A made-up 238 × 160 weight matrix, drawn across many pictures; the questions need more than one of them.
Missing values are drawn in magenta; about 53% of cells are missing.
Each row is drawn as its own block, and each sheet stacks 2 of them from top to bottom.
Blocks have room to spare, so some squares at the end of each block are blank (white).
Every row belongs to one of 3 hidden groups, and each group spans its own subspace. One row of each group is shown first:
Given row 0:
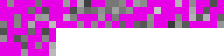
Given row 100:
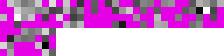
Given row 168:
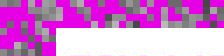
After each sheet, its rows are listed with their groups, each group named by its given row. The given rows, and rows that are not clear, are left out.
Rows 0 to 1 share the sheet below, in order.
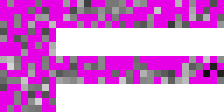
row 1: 100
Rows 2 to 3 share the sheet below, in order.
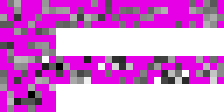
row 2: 100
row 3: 0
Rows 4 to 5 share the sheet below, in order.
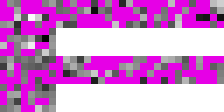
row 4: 100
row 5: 168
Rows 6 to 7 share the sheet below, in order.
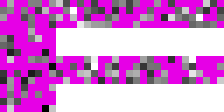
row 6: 100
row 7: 100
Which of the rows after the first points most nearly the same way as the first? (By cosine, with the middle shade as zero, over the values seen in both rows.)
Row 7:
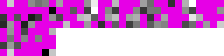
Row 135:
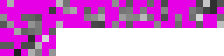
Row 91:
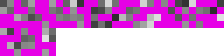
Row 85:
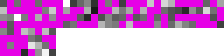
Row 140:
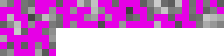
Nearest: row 135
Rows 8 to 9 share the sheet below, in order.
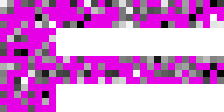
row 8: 100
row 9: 100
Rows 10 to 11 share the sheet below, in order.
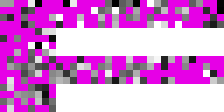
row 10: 168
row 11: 168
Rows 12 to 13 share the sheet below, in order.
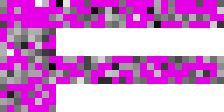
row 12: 168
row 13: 100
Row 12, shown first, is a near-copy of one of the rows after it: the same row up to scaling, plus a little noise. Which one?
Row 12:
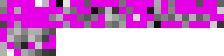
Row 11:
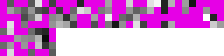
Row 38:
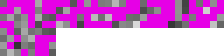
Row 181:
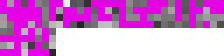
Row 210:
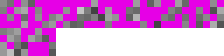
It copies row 210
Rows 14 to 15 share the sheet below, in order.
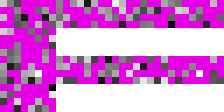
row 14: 0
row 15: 0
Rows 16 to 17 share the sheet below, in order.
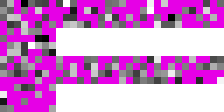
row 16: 100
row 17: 100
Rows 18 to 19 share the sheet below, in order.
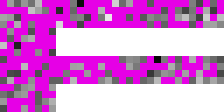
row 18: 168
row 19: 0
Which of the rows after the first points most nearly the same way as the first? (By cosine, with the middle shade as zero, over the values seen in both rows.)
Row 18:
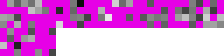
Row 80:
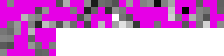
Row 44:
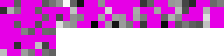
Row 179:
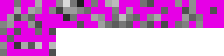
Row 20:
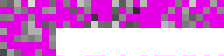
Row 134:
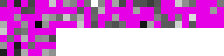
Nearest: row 179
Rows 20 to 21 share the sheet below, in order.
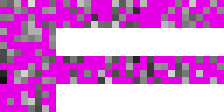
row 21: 0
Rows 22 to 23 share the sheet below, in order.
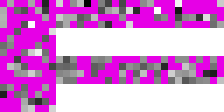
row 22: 0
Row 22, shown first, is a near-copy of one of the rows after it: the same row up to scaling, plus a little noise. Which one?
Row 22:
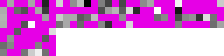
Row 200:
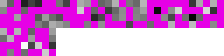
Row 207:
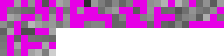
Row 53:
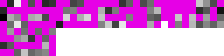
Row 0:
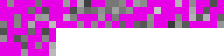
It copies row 207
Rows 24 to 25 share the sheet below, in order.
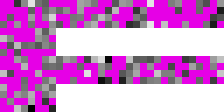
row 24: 168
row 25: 100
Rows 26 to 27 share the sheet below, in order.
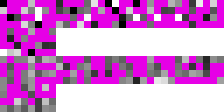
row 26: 100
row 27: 168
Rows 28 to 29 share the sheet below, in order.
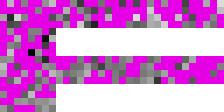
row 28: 100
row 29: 0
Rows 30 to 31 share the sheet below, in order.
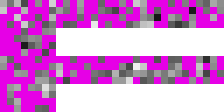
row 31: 168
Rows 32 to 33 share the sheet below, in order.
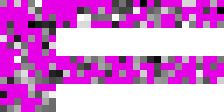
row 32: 0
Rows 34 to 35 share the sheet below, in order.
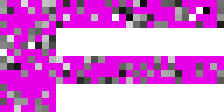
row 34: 168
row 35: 0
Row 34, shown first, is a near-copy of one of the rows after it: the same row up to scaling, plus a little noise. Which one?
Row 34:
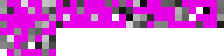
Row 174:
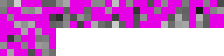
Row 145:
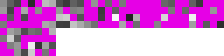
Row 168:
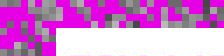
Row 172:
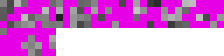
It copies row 145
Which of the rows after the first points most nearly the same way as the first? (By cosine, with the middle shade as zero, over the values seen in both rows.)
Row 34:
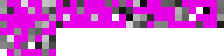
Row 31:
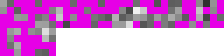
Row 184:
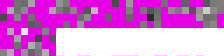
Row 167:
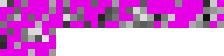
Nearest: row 31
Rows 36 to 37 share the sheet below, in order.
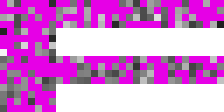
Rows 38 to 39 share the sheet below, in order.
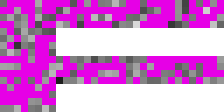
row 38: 168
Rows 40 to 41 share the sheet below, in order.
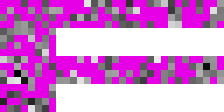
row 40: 0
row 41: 100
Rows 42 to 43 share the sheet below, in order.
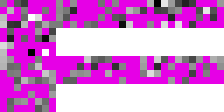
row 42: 100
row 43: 0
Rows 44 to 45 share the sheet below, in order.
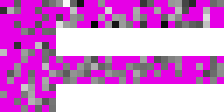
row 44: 168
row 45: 0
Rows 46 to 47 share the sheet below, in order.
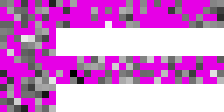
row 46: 0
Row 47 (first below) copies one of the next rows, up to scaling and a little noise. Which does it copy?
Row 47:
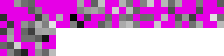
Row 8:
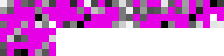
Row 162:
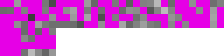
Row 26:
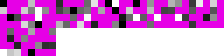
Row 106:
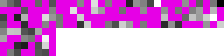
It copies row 8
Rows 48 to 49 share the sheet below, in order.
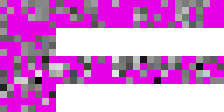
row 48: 100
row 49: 0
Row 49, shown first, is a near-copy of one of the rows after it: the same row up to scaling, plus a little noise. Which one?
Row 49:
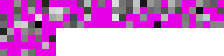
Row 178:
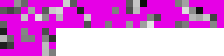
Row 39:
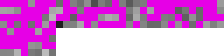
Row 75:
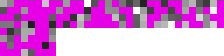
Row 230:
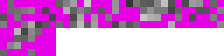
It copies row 178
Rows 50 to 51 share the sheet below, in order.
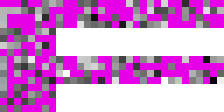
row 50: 100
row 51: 168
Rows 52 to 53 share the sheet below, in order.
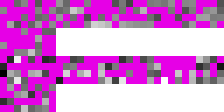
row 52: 100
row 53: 0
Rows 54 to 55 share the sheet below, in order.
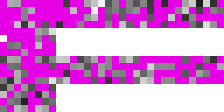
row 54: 100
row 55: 100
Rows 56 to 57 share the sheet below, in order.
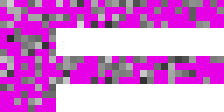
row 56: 100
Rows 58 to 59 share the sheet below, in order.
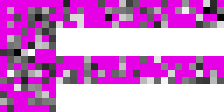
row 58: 100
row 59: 0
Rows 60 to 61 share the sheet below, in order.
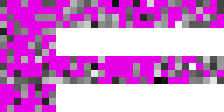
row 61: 168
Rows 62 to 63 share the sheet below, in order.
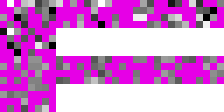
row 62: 100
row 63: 100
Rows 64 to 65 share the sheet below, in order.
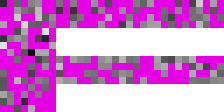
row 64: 100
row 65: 100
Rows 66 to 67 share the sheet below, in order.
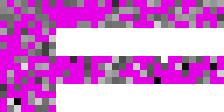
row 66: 0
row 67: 168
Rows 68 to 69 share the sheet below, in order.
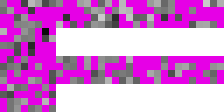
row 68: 168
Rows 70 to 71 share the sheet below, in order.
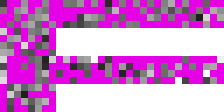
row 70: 100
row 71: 0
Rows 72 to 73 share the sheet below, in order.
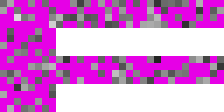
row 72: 100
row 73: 0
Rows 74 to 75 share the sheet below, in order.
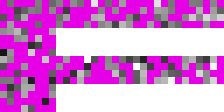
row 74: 100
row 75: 0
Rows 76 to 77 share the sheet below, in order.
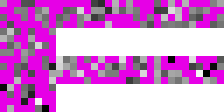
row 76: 0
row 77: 100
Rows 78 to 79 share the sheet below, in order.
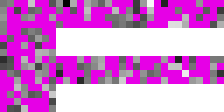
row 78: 168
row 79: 0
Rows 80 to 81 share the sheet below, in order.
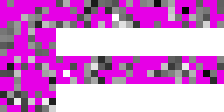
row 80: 0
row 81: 168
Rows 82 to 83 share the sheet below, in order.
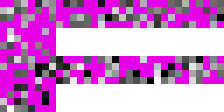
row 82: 100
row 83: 0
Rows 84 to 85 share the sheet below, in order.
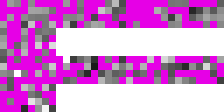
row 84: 168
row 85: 100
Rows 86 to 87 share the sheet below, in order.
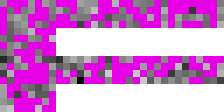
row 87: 100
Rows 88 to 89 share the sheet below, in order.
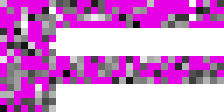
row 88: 0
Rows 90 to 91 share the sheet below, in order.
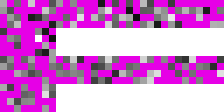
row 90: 100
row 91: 0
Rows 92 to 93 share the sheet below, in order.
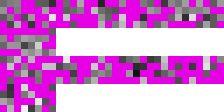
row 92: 0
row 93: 168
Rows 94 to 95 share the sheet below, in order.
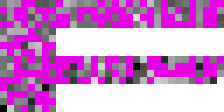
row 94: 100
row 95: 168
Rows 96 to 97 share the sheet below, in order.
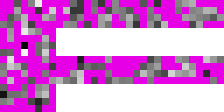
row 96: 0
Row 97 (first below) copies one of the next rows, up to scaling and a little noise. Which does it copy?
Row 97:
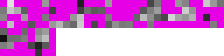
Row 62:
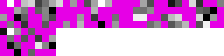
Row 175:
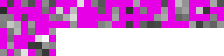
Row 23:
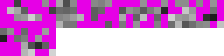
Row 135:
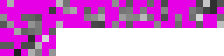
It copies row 23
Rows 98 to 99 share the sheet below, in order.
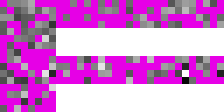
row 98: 100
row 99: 0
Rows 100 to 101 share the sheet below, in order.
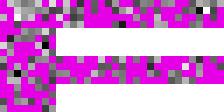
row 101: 100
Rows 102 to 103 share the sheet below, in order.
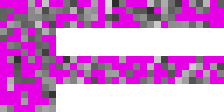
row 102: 0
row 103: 168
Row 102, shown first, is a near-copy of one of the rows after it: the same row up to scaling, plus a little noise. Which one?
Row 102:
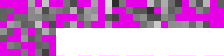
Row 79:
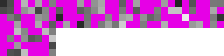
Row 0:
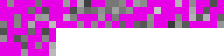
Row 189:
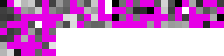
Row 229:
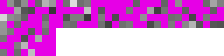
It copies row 189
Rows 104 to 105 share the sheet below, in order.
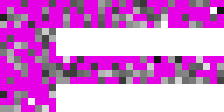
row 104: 0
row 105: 100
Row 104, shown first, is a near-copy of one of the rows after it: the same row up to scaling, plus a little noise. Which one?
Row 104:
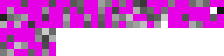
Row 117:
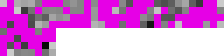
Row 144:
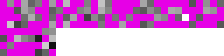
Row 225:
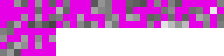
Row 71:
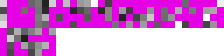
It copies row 225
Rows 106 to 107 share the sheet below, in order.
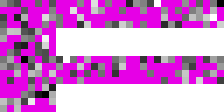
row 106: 100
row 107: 100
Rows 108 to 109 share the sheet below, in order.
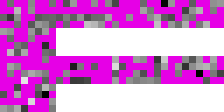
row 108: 0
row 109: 100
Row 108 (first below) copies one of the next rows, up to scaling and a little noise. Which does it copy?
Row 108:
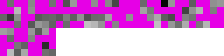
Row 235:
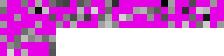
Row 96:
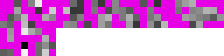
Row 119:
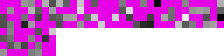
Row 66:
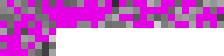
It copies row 235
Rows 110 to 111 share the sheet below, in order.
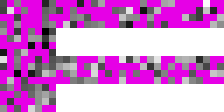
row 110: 168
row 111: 100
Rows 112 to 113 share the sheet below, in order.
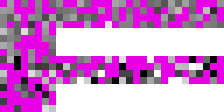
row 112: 0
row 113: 168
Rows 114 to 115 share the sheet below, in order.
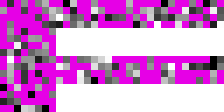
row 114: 168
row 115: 100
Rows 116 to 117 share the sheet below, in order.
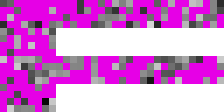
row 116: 0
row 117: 0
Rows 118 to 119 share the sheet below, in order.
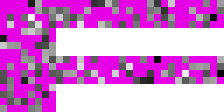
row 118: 100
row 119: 0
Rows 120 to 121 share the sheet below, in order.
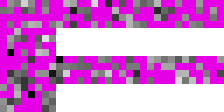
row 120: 0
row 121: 0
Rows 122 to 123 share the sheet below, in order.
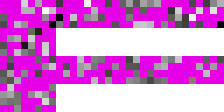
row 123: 100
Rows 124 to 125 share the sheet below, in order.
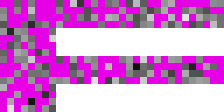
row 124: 0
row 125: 168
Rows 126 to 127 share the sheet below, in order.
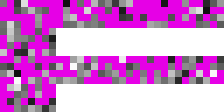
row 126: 168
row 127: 100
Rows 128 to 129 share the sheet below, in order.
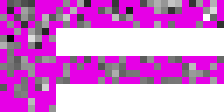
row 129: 168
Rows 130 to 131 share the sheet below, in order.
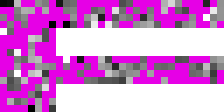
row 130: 100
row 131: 100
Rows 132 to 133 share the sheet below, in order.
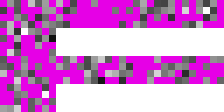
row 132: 0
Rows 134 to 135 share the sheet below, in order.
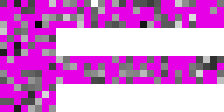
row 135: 100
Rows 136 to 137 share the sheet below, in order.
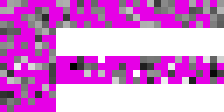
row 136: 100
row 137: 100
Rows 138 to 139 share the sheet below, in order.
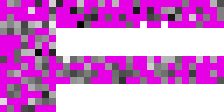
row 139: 100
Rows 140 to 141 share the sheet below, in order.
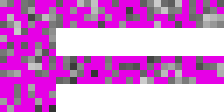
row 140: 100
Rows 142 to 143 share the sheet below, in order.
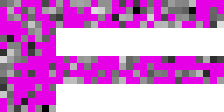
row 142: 168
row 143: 100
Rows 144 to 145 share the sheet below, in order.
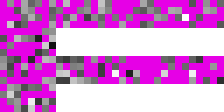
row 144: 0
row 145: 168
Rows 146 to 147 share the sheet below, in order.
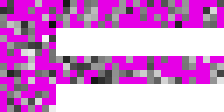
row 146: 100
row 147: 100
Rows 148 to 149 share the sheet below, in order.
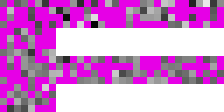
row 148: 168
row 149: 168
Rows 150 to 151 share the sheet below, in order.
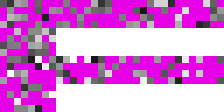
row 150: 0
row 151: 0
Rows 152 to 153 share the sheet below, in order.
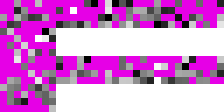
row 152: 100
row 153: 0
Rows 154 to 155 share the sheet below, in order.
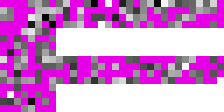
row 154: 100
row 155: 100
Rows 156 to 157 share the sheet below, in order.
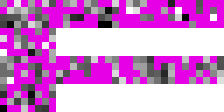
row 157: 100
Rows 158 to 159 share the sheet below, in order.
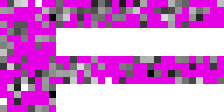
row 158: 100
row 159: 0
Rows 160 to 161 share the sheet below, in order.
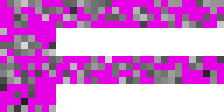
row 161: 100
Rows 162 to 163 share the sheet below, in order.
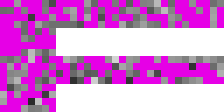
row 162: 100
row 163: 168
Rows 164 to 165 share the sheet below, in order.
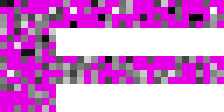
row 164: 100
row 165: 0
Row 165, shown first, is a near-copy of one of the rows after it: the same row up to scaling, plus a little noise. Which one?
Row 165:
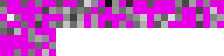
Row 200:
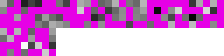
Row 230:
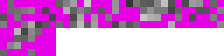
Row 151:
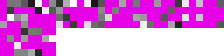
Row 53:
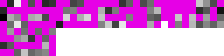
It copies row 230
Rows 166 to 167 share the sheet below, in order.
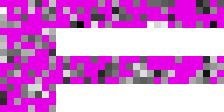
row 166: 168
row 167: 168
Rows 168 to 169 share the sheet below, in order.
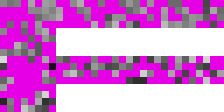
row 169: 100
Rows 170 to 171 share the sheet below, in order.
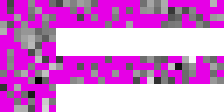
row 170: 100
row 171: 0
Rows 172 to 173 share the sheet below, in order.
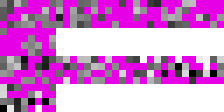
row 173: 168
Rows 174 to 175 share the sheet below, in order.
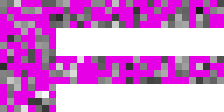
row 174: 168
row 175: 100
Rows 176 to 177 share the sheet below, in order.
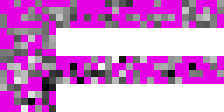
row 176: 0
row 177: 168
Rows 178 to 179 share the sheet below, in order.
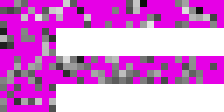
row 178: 0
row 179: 168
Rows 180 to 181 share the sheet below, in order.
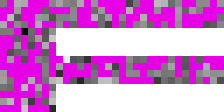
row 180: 0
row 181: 168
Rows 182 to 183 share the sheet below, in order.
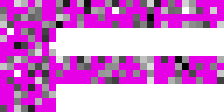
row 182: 0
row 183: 100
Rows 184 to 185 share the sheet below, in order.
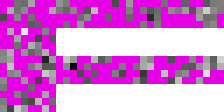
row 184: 0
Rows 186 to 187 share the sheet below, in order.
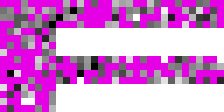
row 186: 100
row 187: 100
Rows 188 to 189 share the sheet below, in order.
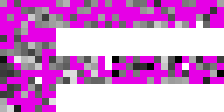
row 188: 100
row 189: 0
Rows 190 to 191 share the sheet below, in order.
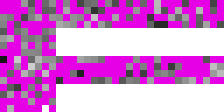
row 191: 100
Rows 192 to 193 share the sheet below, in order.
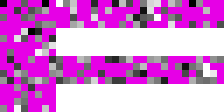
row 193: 100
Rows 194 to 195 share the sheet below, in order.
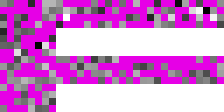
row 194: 168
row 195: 0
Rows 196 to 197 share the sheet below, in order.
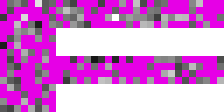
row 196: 0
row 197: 100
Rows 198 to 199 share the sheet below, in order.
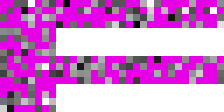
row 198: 168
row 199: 168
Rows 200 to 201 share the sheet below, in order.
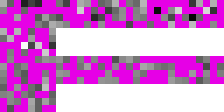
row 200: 0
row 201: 168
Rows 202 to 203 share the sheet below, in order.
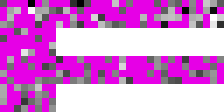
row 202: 168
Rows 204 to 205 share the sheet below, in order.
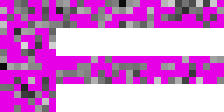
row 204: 100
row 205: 0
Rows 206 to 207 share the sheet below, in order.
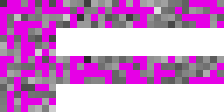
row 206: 0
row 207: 0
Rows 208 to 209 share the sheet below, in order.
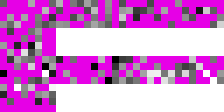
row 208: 168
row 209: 0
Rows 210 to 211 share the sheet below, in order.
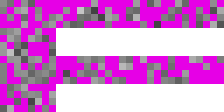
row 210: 168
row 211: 168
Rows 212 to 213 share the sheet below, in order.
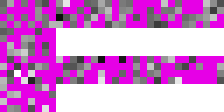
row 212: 168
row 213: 100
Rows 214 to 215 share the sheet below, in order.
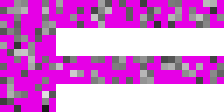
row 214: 168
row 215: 100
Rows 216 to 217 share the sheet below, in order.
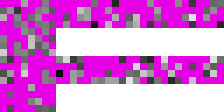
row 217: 168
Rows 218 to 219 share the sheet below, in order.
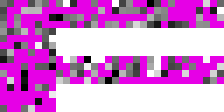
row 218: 168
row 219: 0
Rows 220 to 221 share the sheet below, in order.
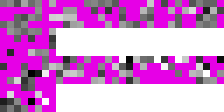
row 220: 168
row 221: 100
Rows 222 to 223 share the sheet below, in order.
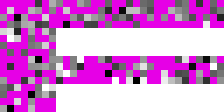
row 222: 100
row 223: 168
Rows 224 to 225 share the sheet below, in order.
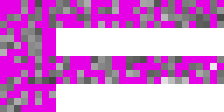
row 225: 0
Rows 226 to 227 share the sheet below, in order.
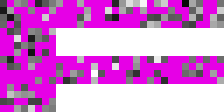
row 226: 0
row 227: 100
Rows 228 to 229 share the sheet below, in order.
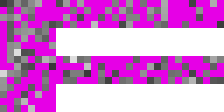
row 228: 100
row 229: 0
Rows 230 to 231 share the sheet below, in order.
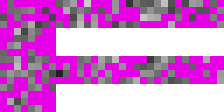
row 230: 0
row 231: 168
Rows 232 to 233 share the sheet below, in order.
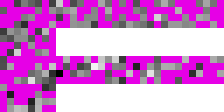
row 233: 168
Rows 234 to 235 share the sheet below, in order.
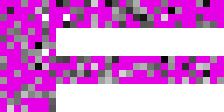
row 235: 0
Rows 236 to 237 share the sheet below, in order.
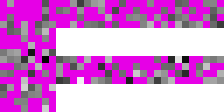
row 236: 100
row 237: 0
